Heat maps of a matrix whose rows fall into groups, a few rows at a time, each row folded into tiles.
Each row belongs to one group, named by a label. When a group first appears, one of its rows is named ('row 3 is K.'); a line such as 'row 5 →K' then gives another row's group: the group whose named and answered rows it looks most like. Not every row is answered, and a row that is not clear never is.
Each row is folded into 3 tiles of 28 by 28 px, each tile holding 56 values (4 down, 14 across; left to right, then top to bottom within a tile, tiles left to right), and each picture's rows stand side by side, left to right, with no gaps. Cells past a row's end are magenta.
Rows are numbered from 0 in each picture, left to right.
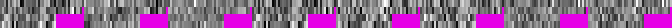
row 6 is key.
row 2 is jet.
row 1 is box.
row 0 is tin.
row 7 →key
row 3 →tin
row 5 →tin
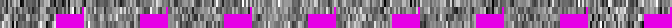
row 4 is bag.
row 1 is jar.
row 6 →key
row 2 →key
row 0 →tin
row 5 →box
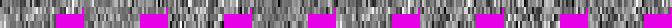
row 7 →key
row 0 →jar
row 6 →tin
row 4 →jar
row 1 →bag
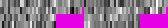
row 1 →jar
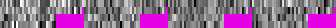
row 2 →tin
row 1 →tin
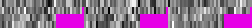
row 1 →key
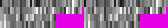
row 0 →jar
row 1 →jar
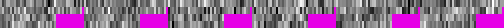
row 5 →jar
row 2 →box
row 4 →box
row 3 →key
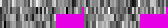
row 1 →bag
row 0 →box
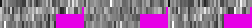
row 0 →jar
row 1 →jet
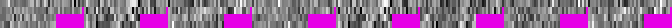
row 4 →key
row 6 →key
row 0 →bag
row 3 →jet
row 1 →key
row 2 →jar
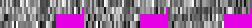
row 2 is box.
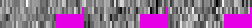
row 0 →jet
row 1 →box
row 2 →bag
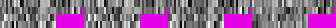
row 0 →tin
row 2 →tin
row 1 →tin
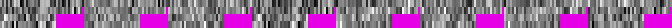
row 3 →tin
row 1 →bag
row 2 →jet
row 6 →jar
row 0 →tin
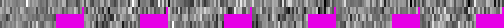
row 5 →bag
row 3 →box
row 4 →bag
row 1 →key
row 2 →jar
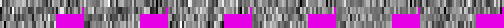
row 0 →box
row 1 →box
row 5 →key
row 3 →bag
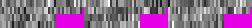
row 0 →key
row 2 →jar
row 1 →box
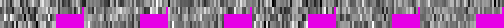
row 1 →jar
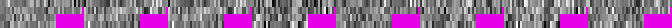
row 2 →jar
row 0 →bag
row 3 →tin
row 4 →key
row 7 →bag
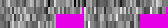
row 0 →bag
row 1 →jar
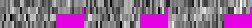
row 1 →tin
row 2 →jar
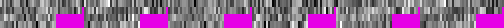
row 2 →tin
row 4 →jar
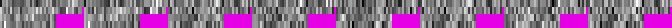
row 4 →tin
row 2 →key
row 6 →bag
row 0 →jar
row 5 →key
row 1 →jar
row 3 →key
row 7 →key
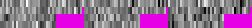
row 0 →jet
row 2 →box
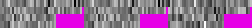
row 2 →jet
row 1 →bag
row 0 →bag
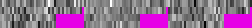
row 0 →key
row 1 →jet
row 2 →tin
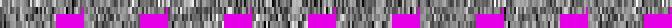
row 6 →box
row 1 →key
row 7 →key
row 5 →key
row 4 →tin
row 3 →tin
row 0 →box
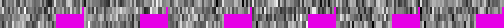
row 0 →bag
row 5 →box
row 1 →jar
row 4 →tin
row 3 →box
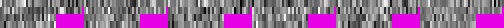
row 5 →bag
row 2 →box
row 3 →jar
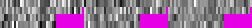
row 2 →jet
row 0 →jet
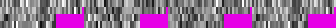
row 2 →key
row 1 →tin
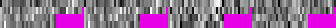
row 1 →jar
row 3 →tin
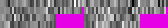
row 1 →bag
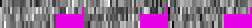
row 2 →box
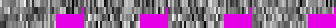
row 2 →tin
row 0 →box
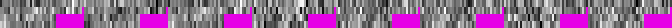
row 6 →tin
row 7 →bag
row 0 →jar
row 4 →bag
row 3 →key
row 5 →bag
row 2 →jar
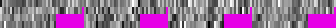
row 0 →jar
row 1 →key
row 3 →jet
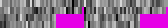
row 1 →box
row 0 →box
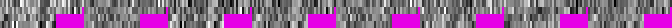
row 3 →tin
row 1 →key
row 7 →tin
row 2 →tin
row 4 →key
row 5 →bag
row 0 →jet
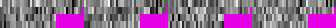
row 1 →box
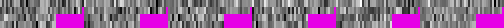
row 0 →tin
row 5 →bag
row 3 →box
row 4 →box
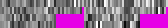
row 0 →key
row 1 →jet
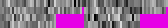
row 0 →bag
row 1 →jet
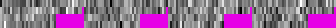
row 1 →tin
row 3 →key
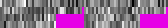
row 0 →box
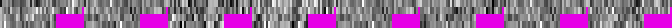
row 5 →box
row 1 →jet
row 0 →jar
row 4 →jet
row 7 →bag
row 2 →tin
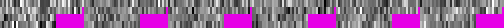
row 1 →key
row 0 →jet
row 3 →box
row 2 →key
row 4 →bag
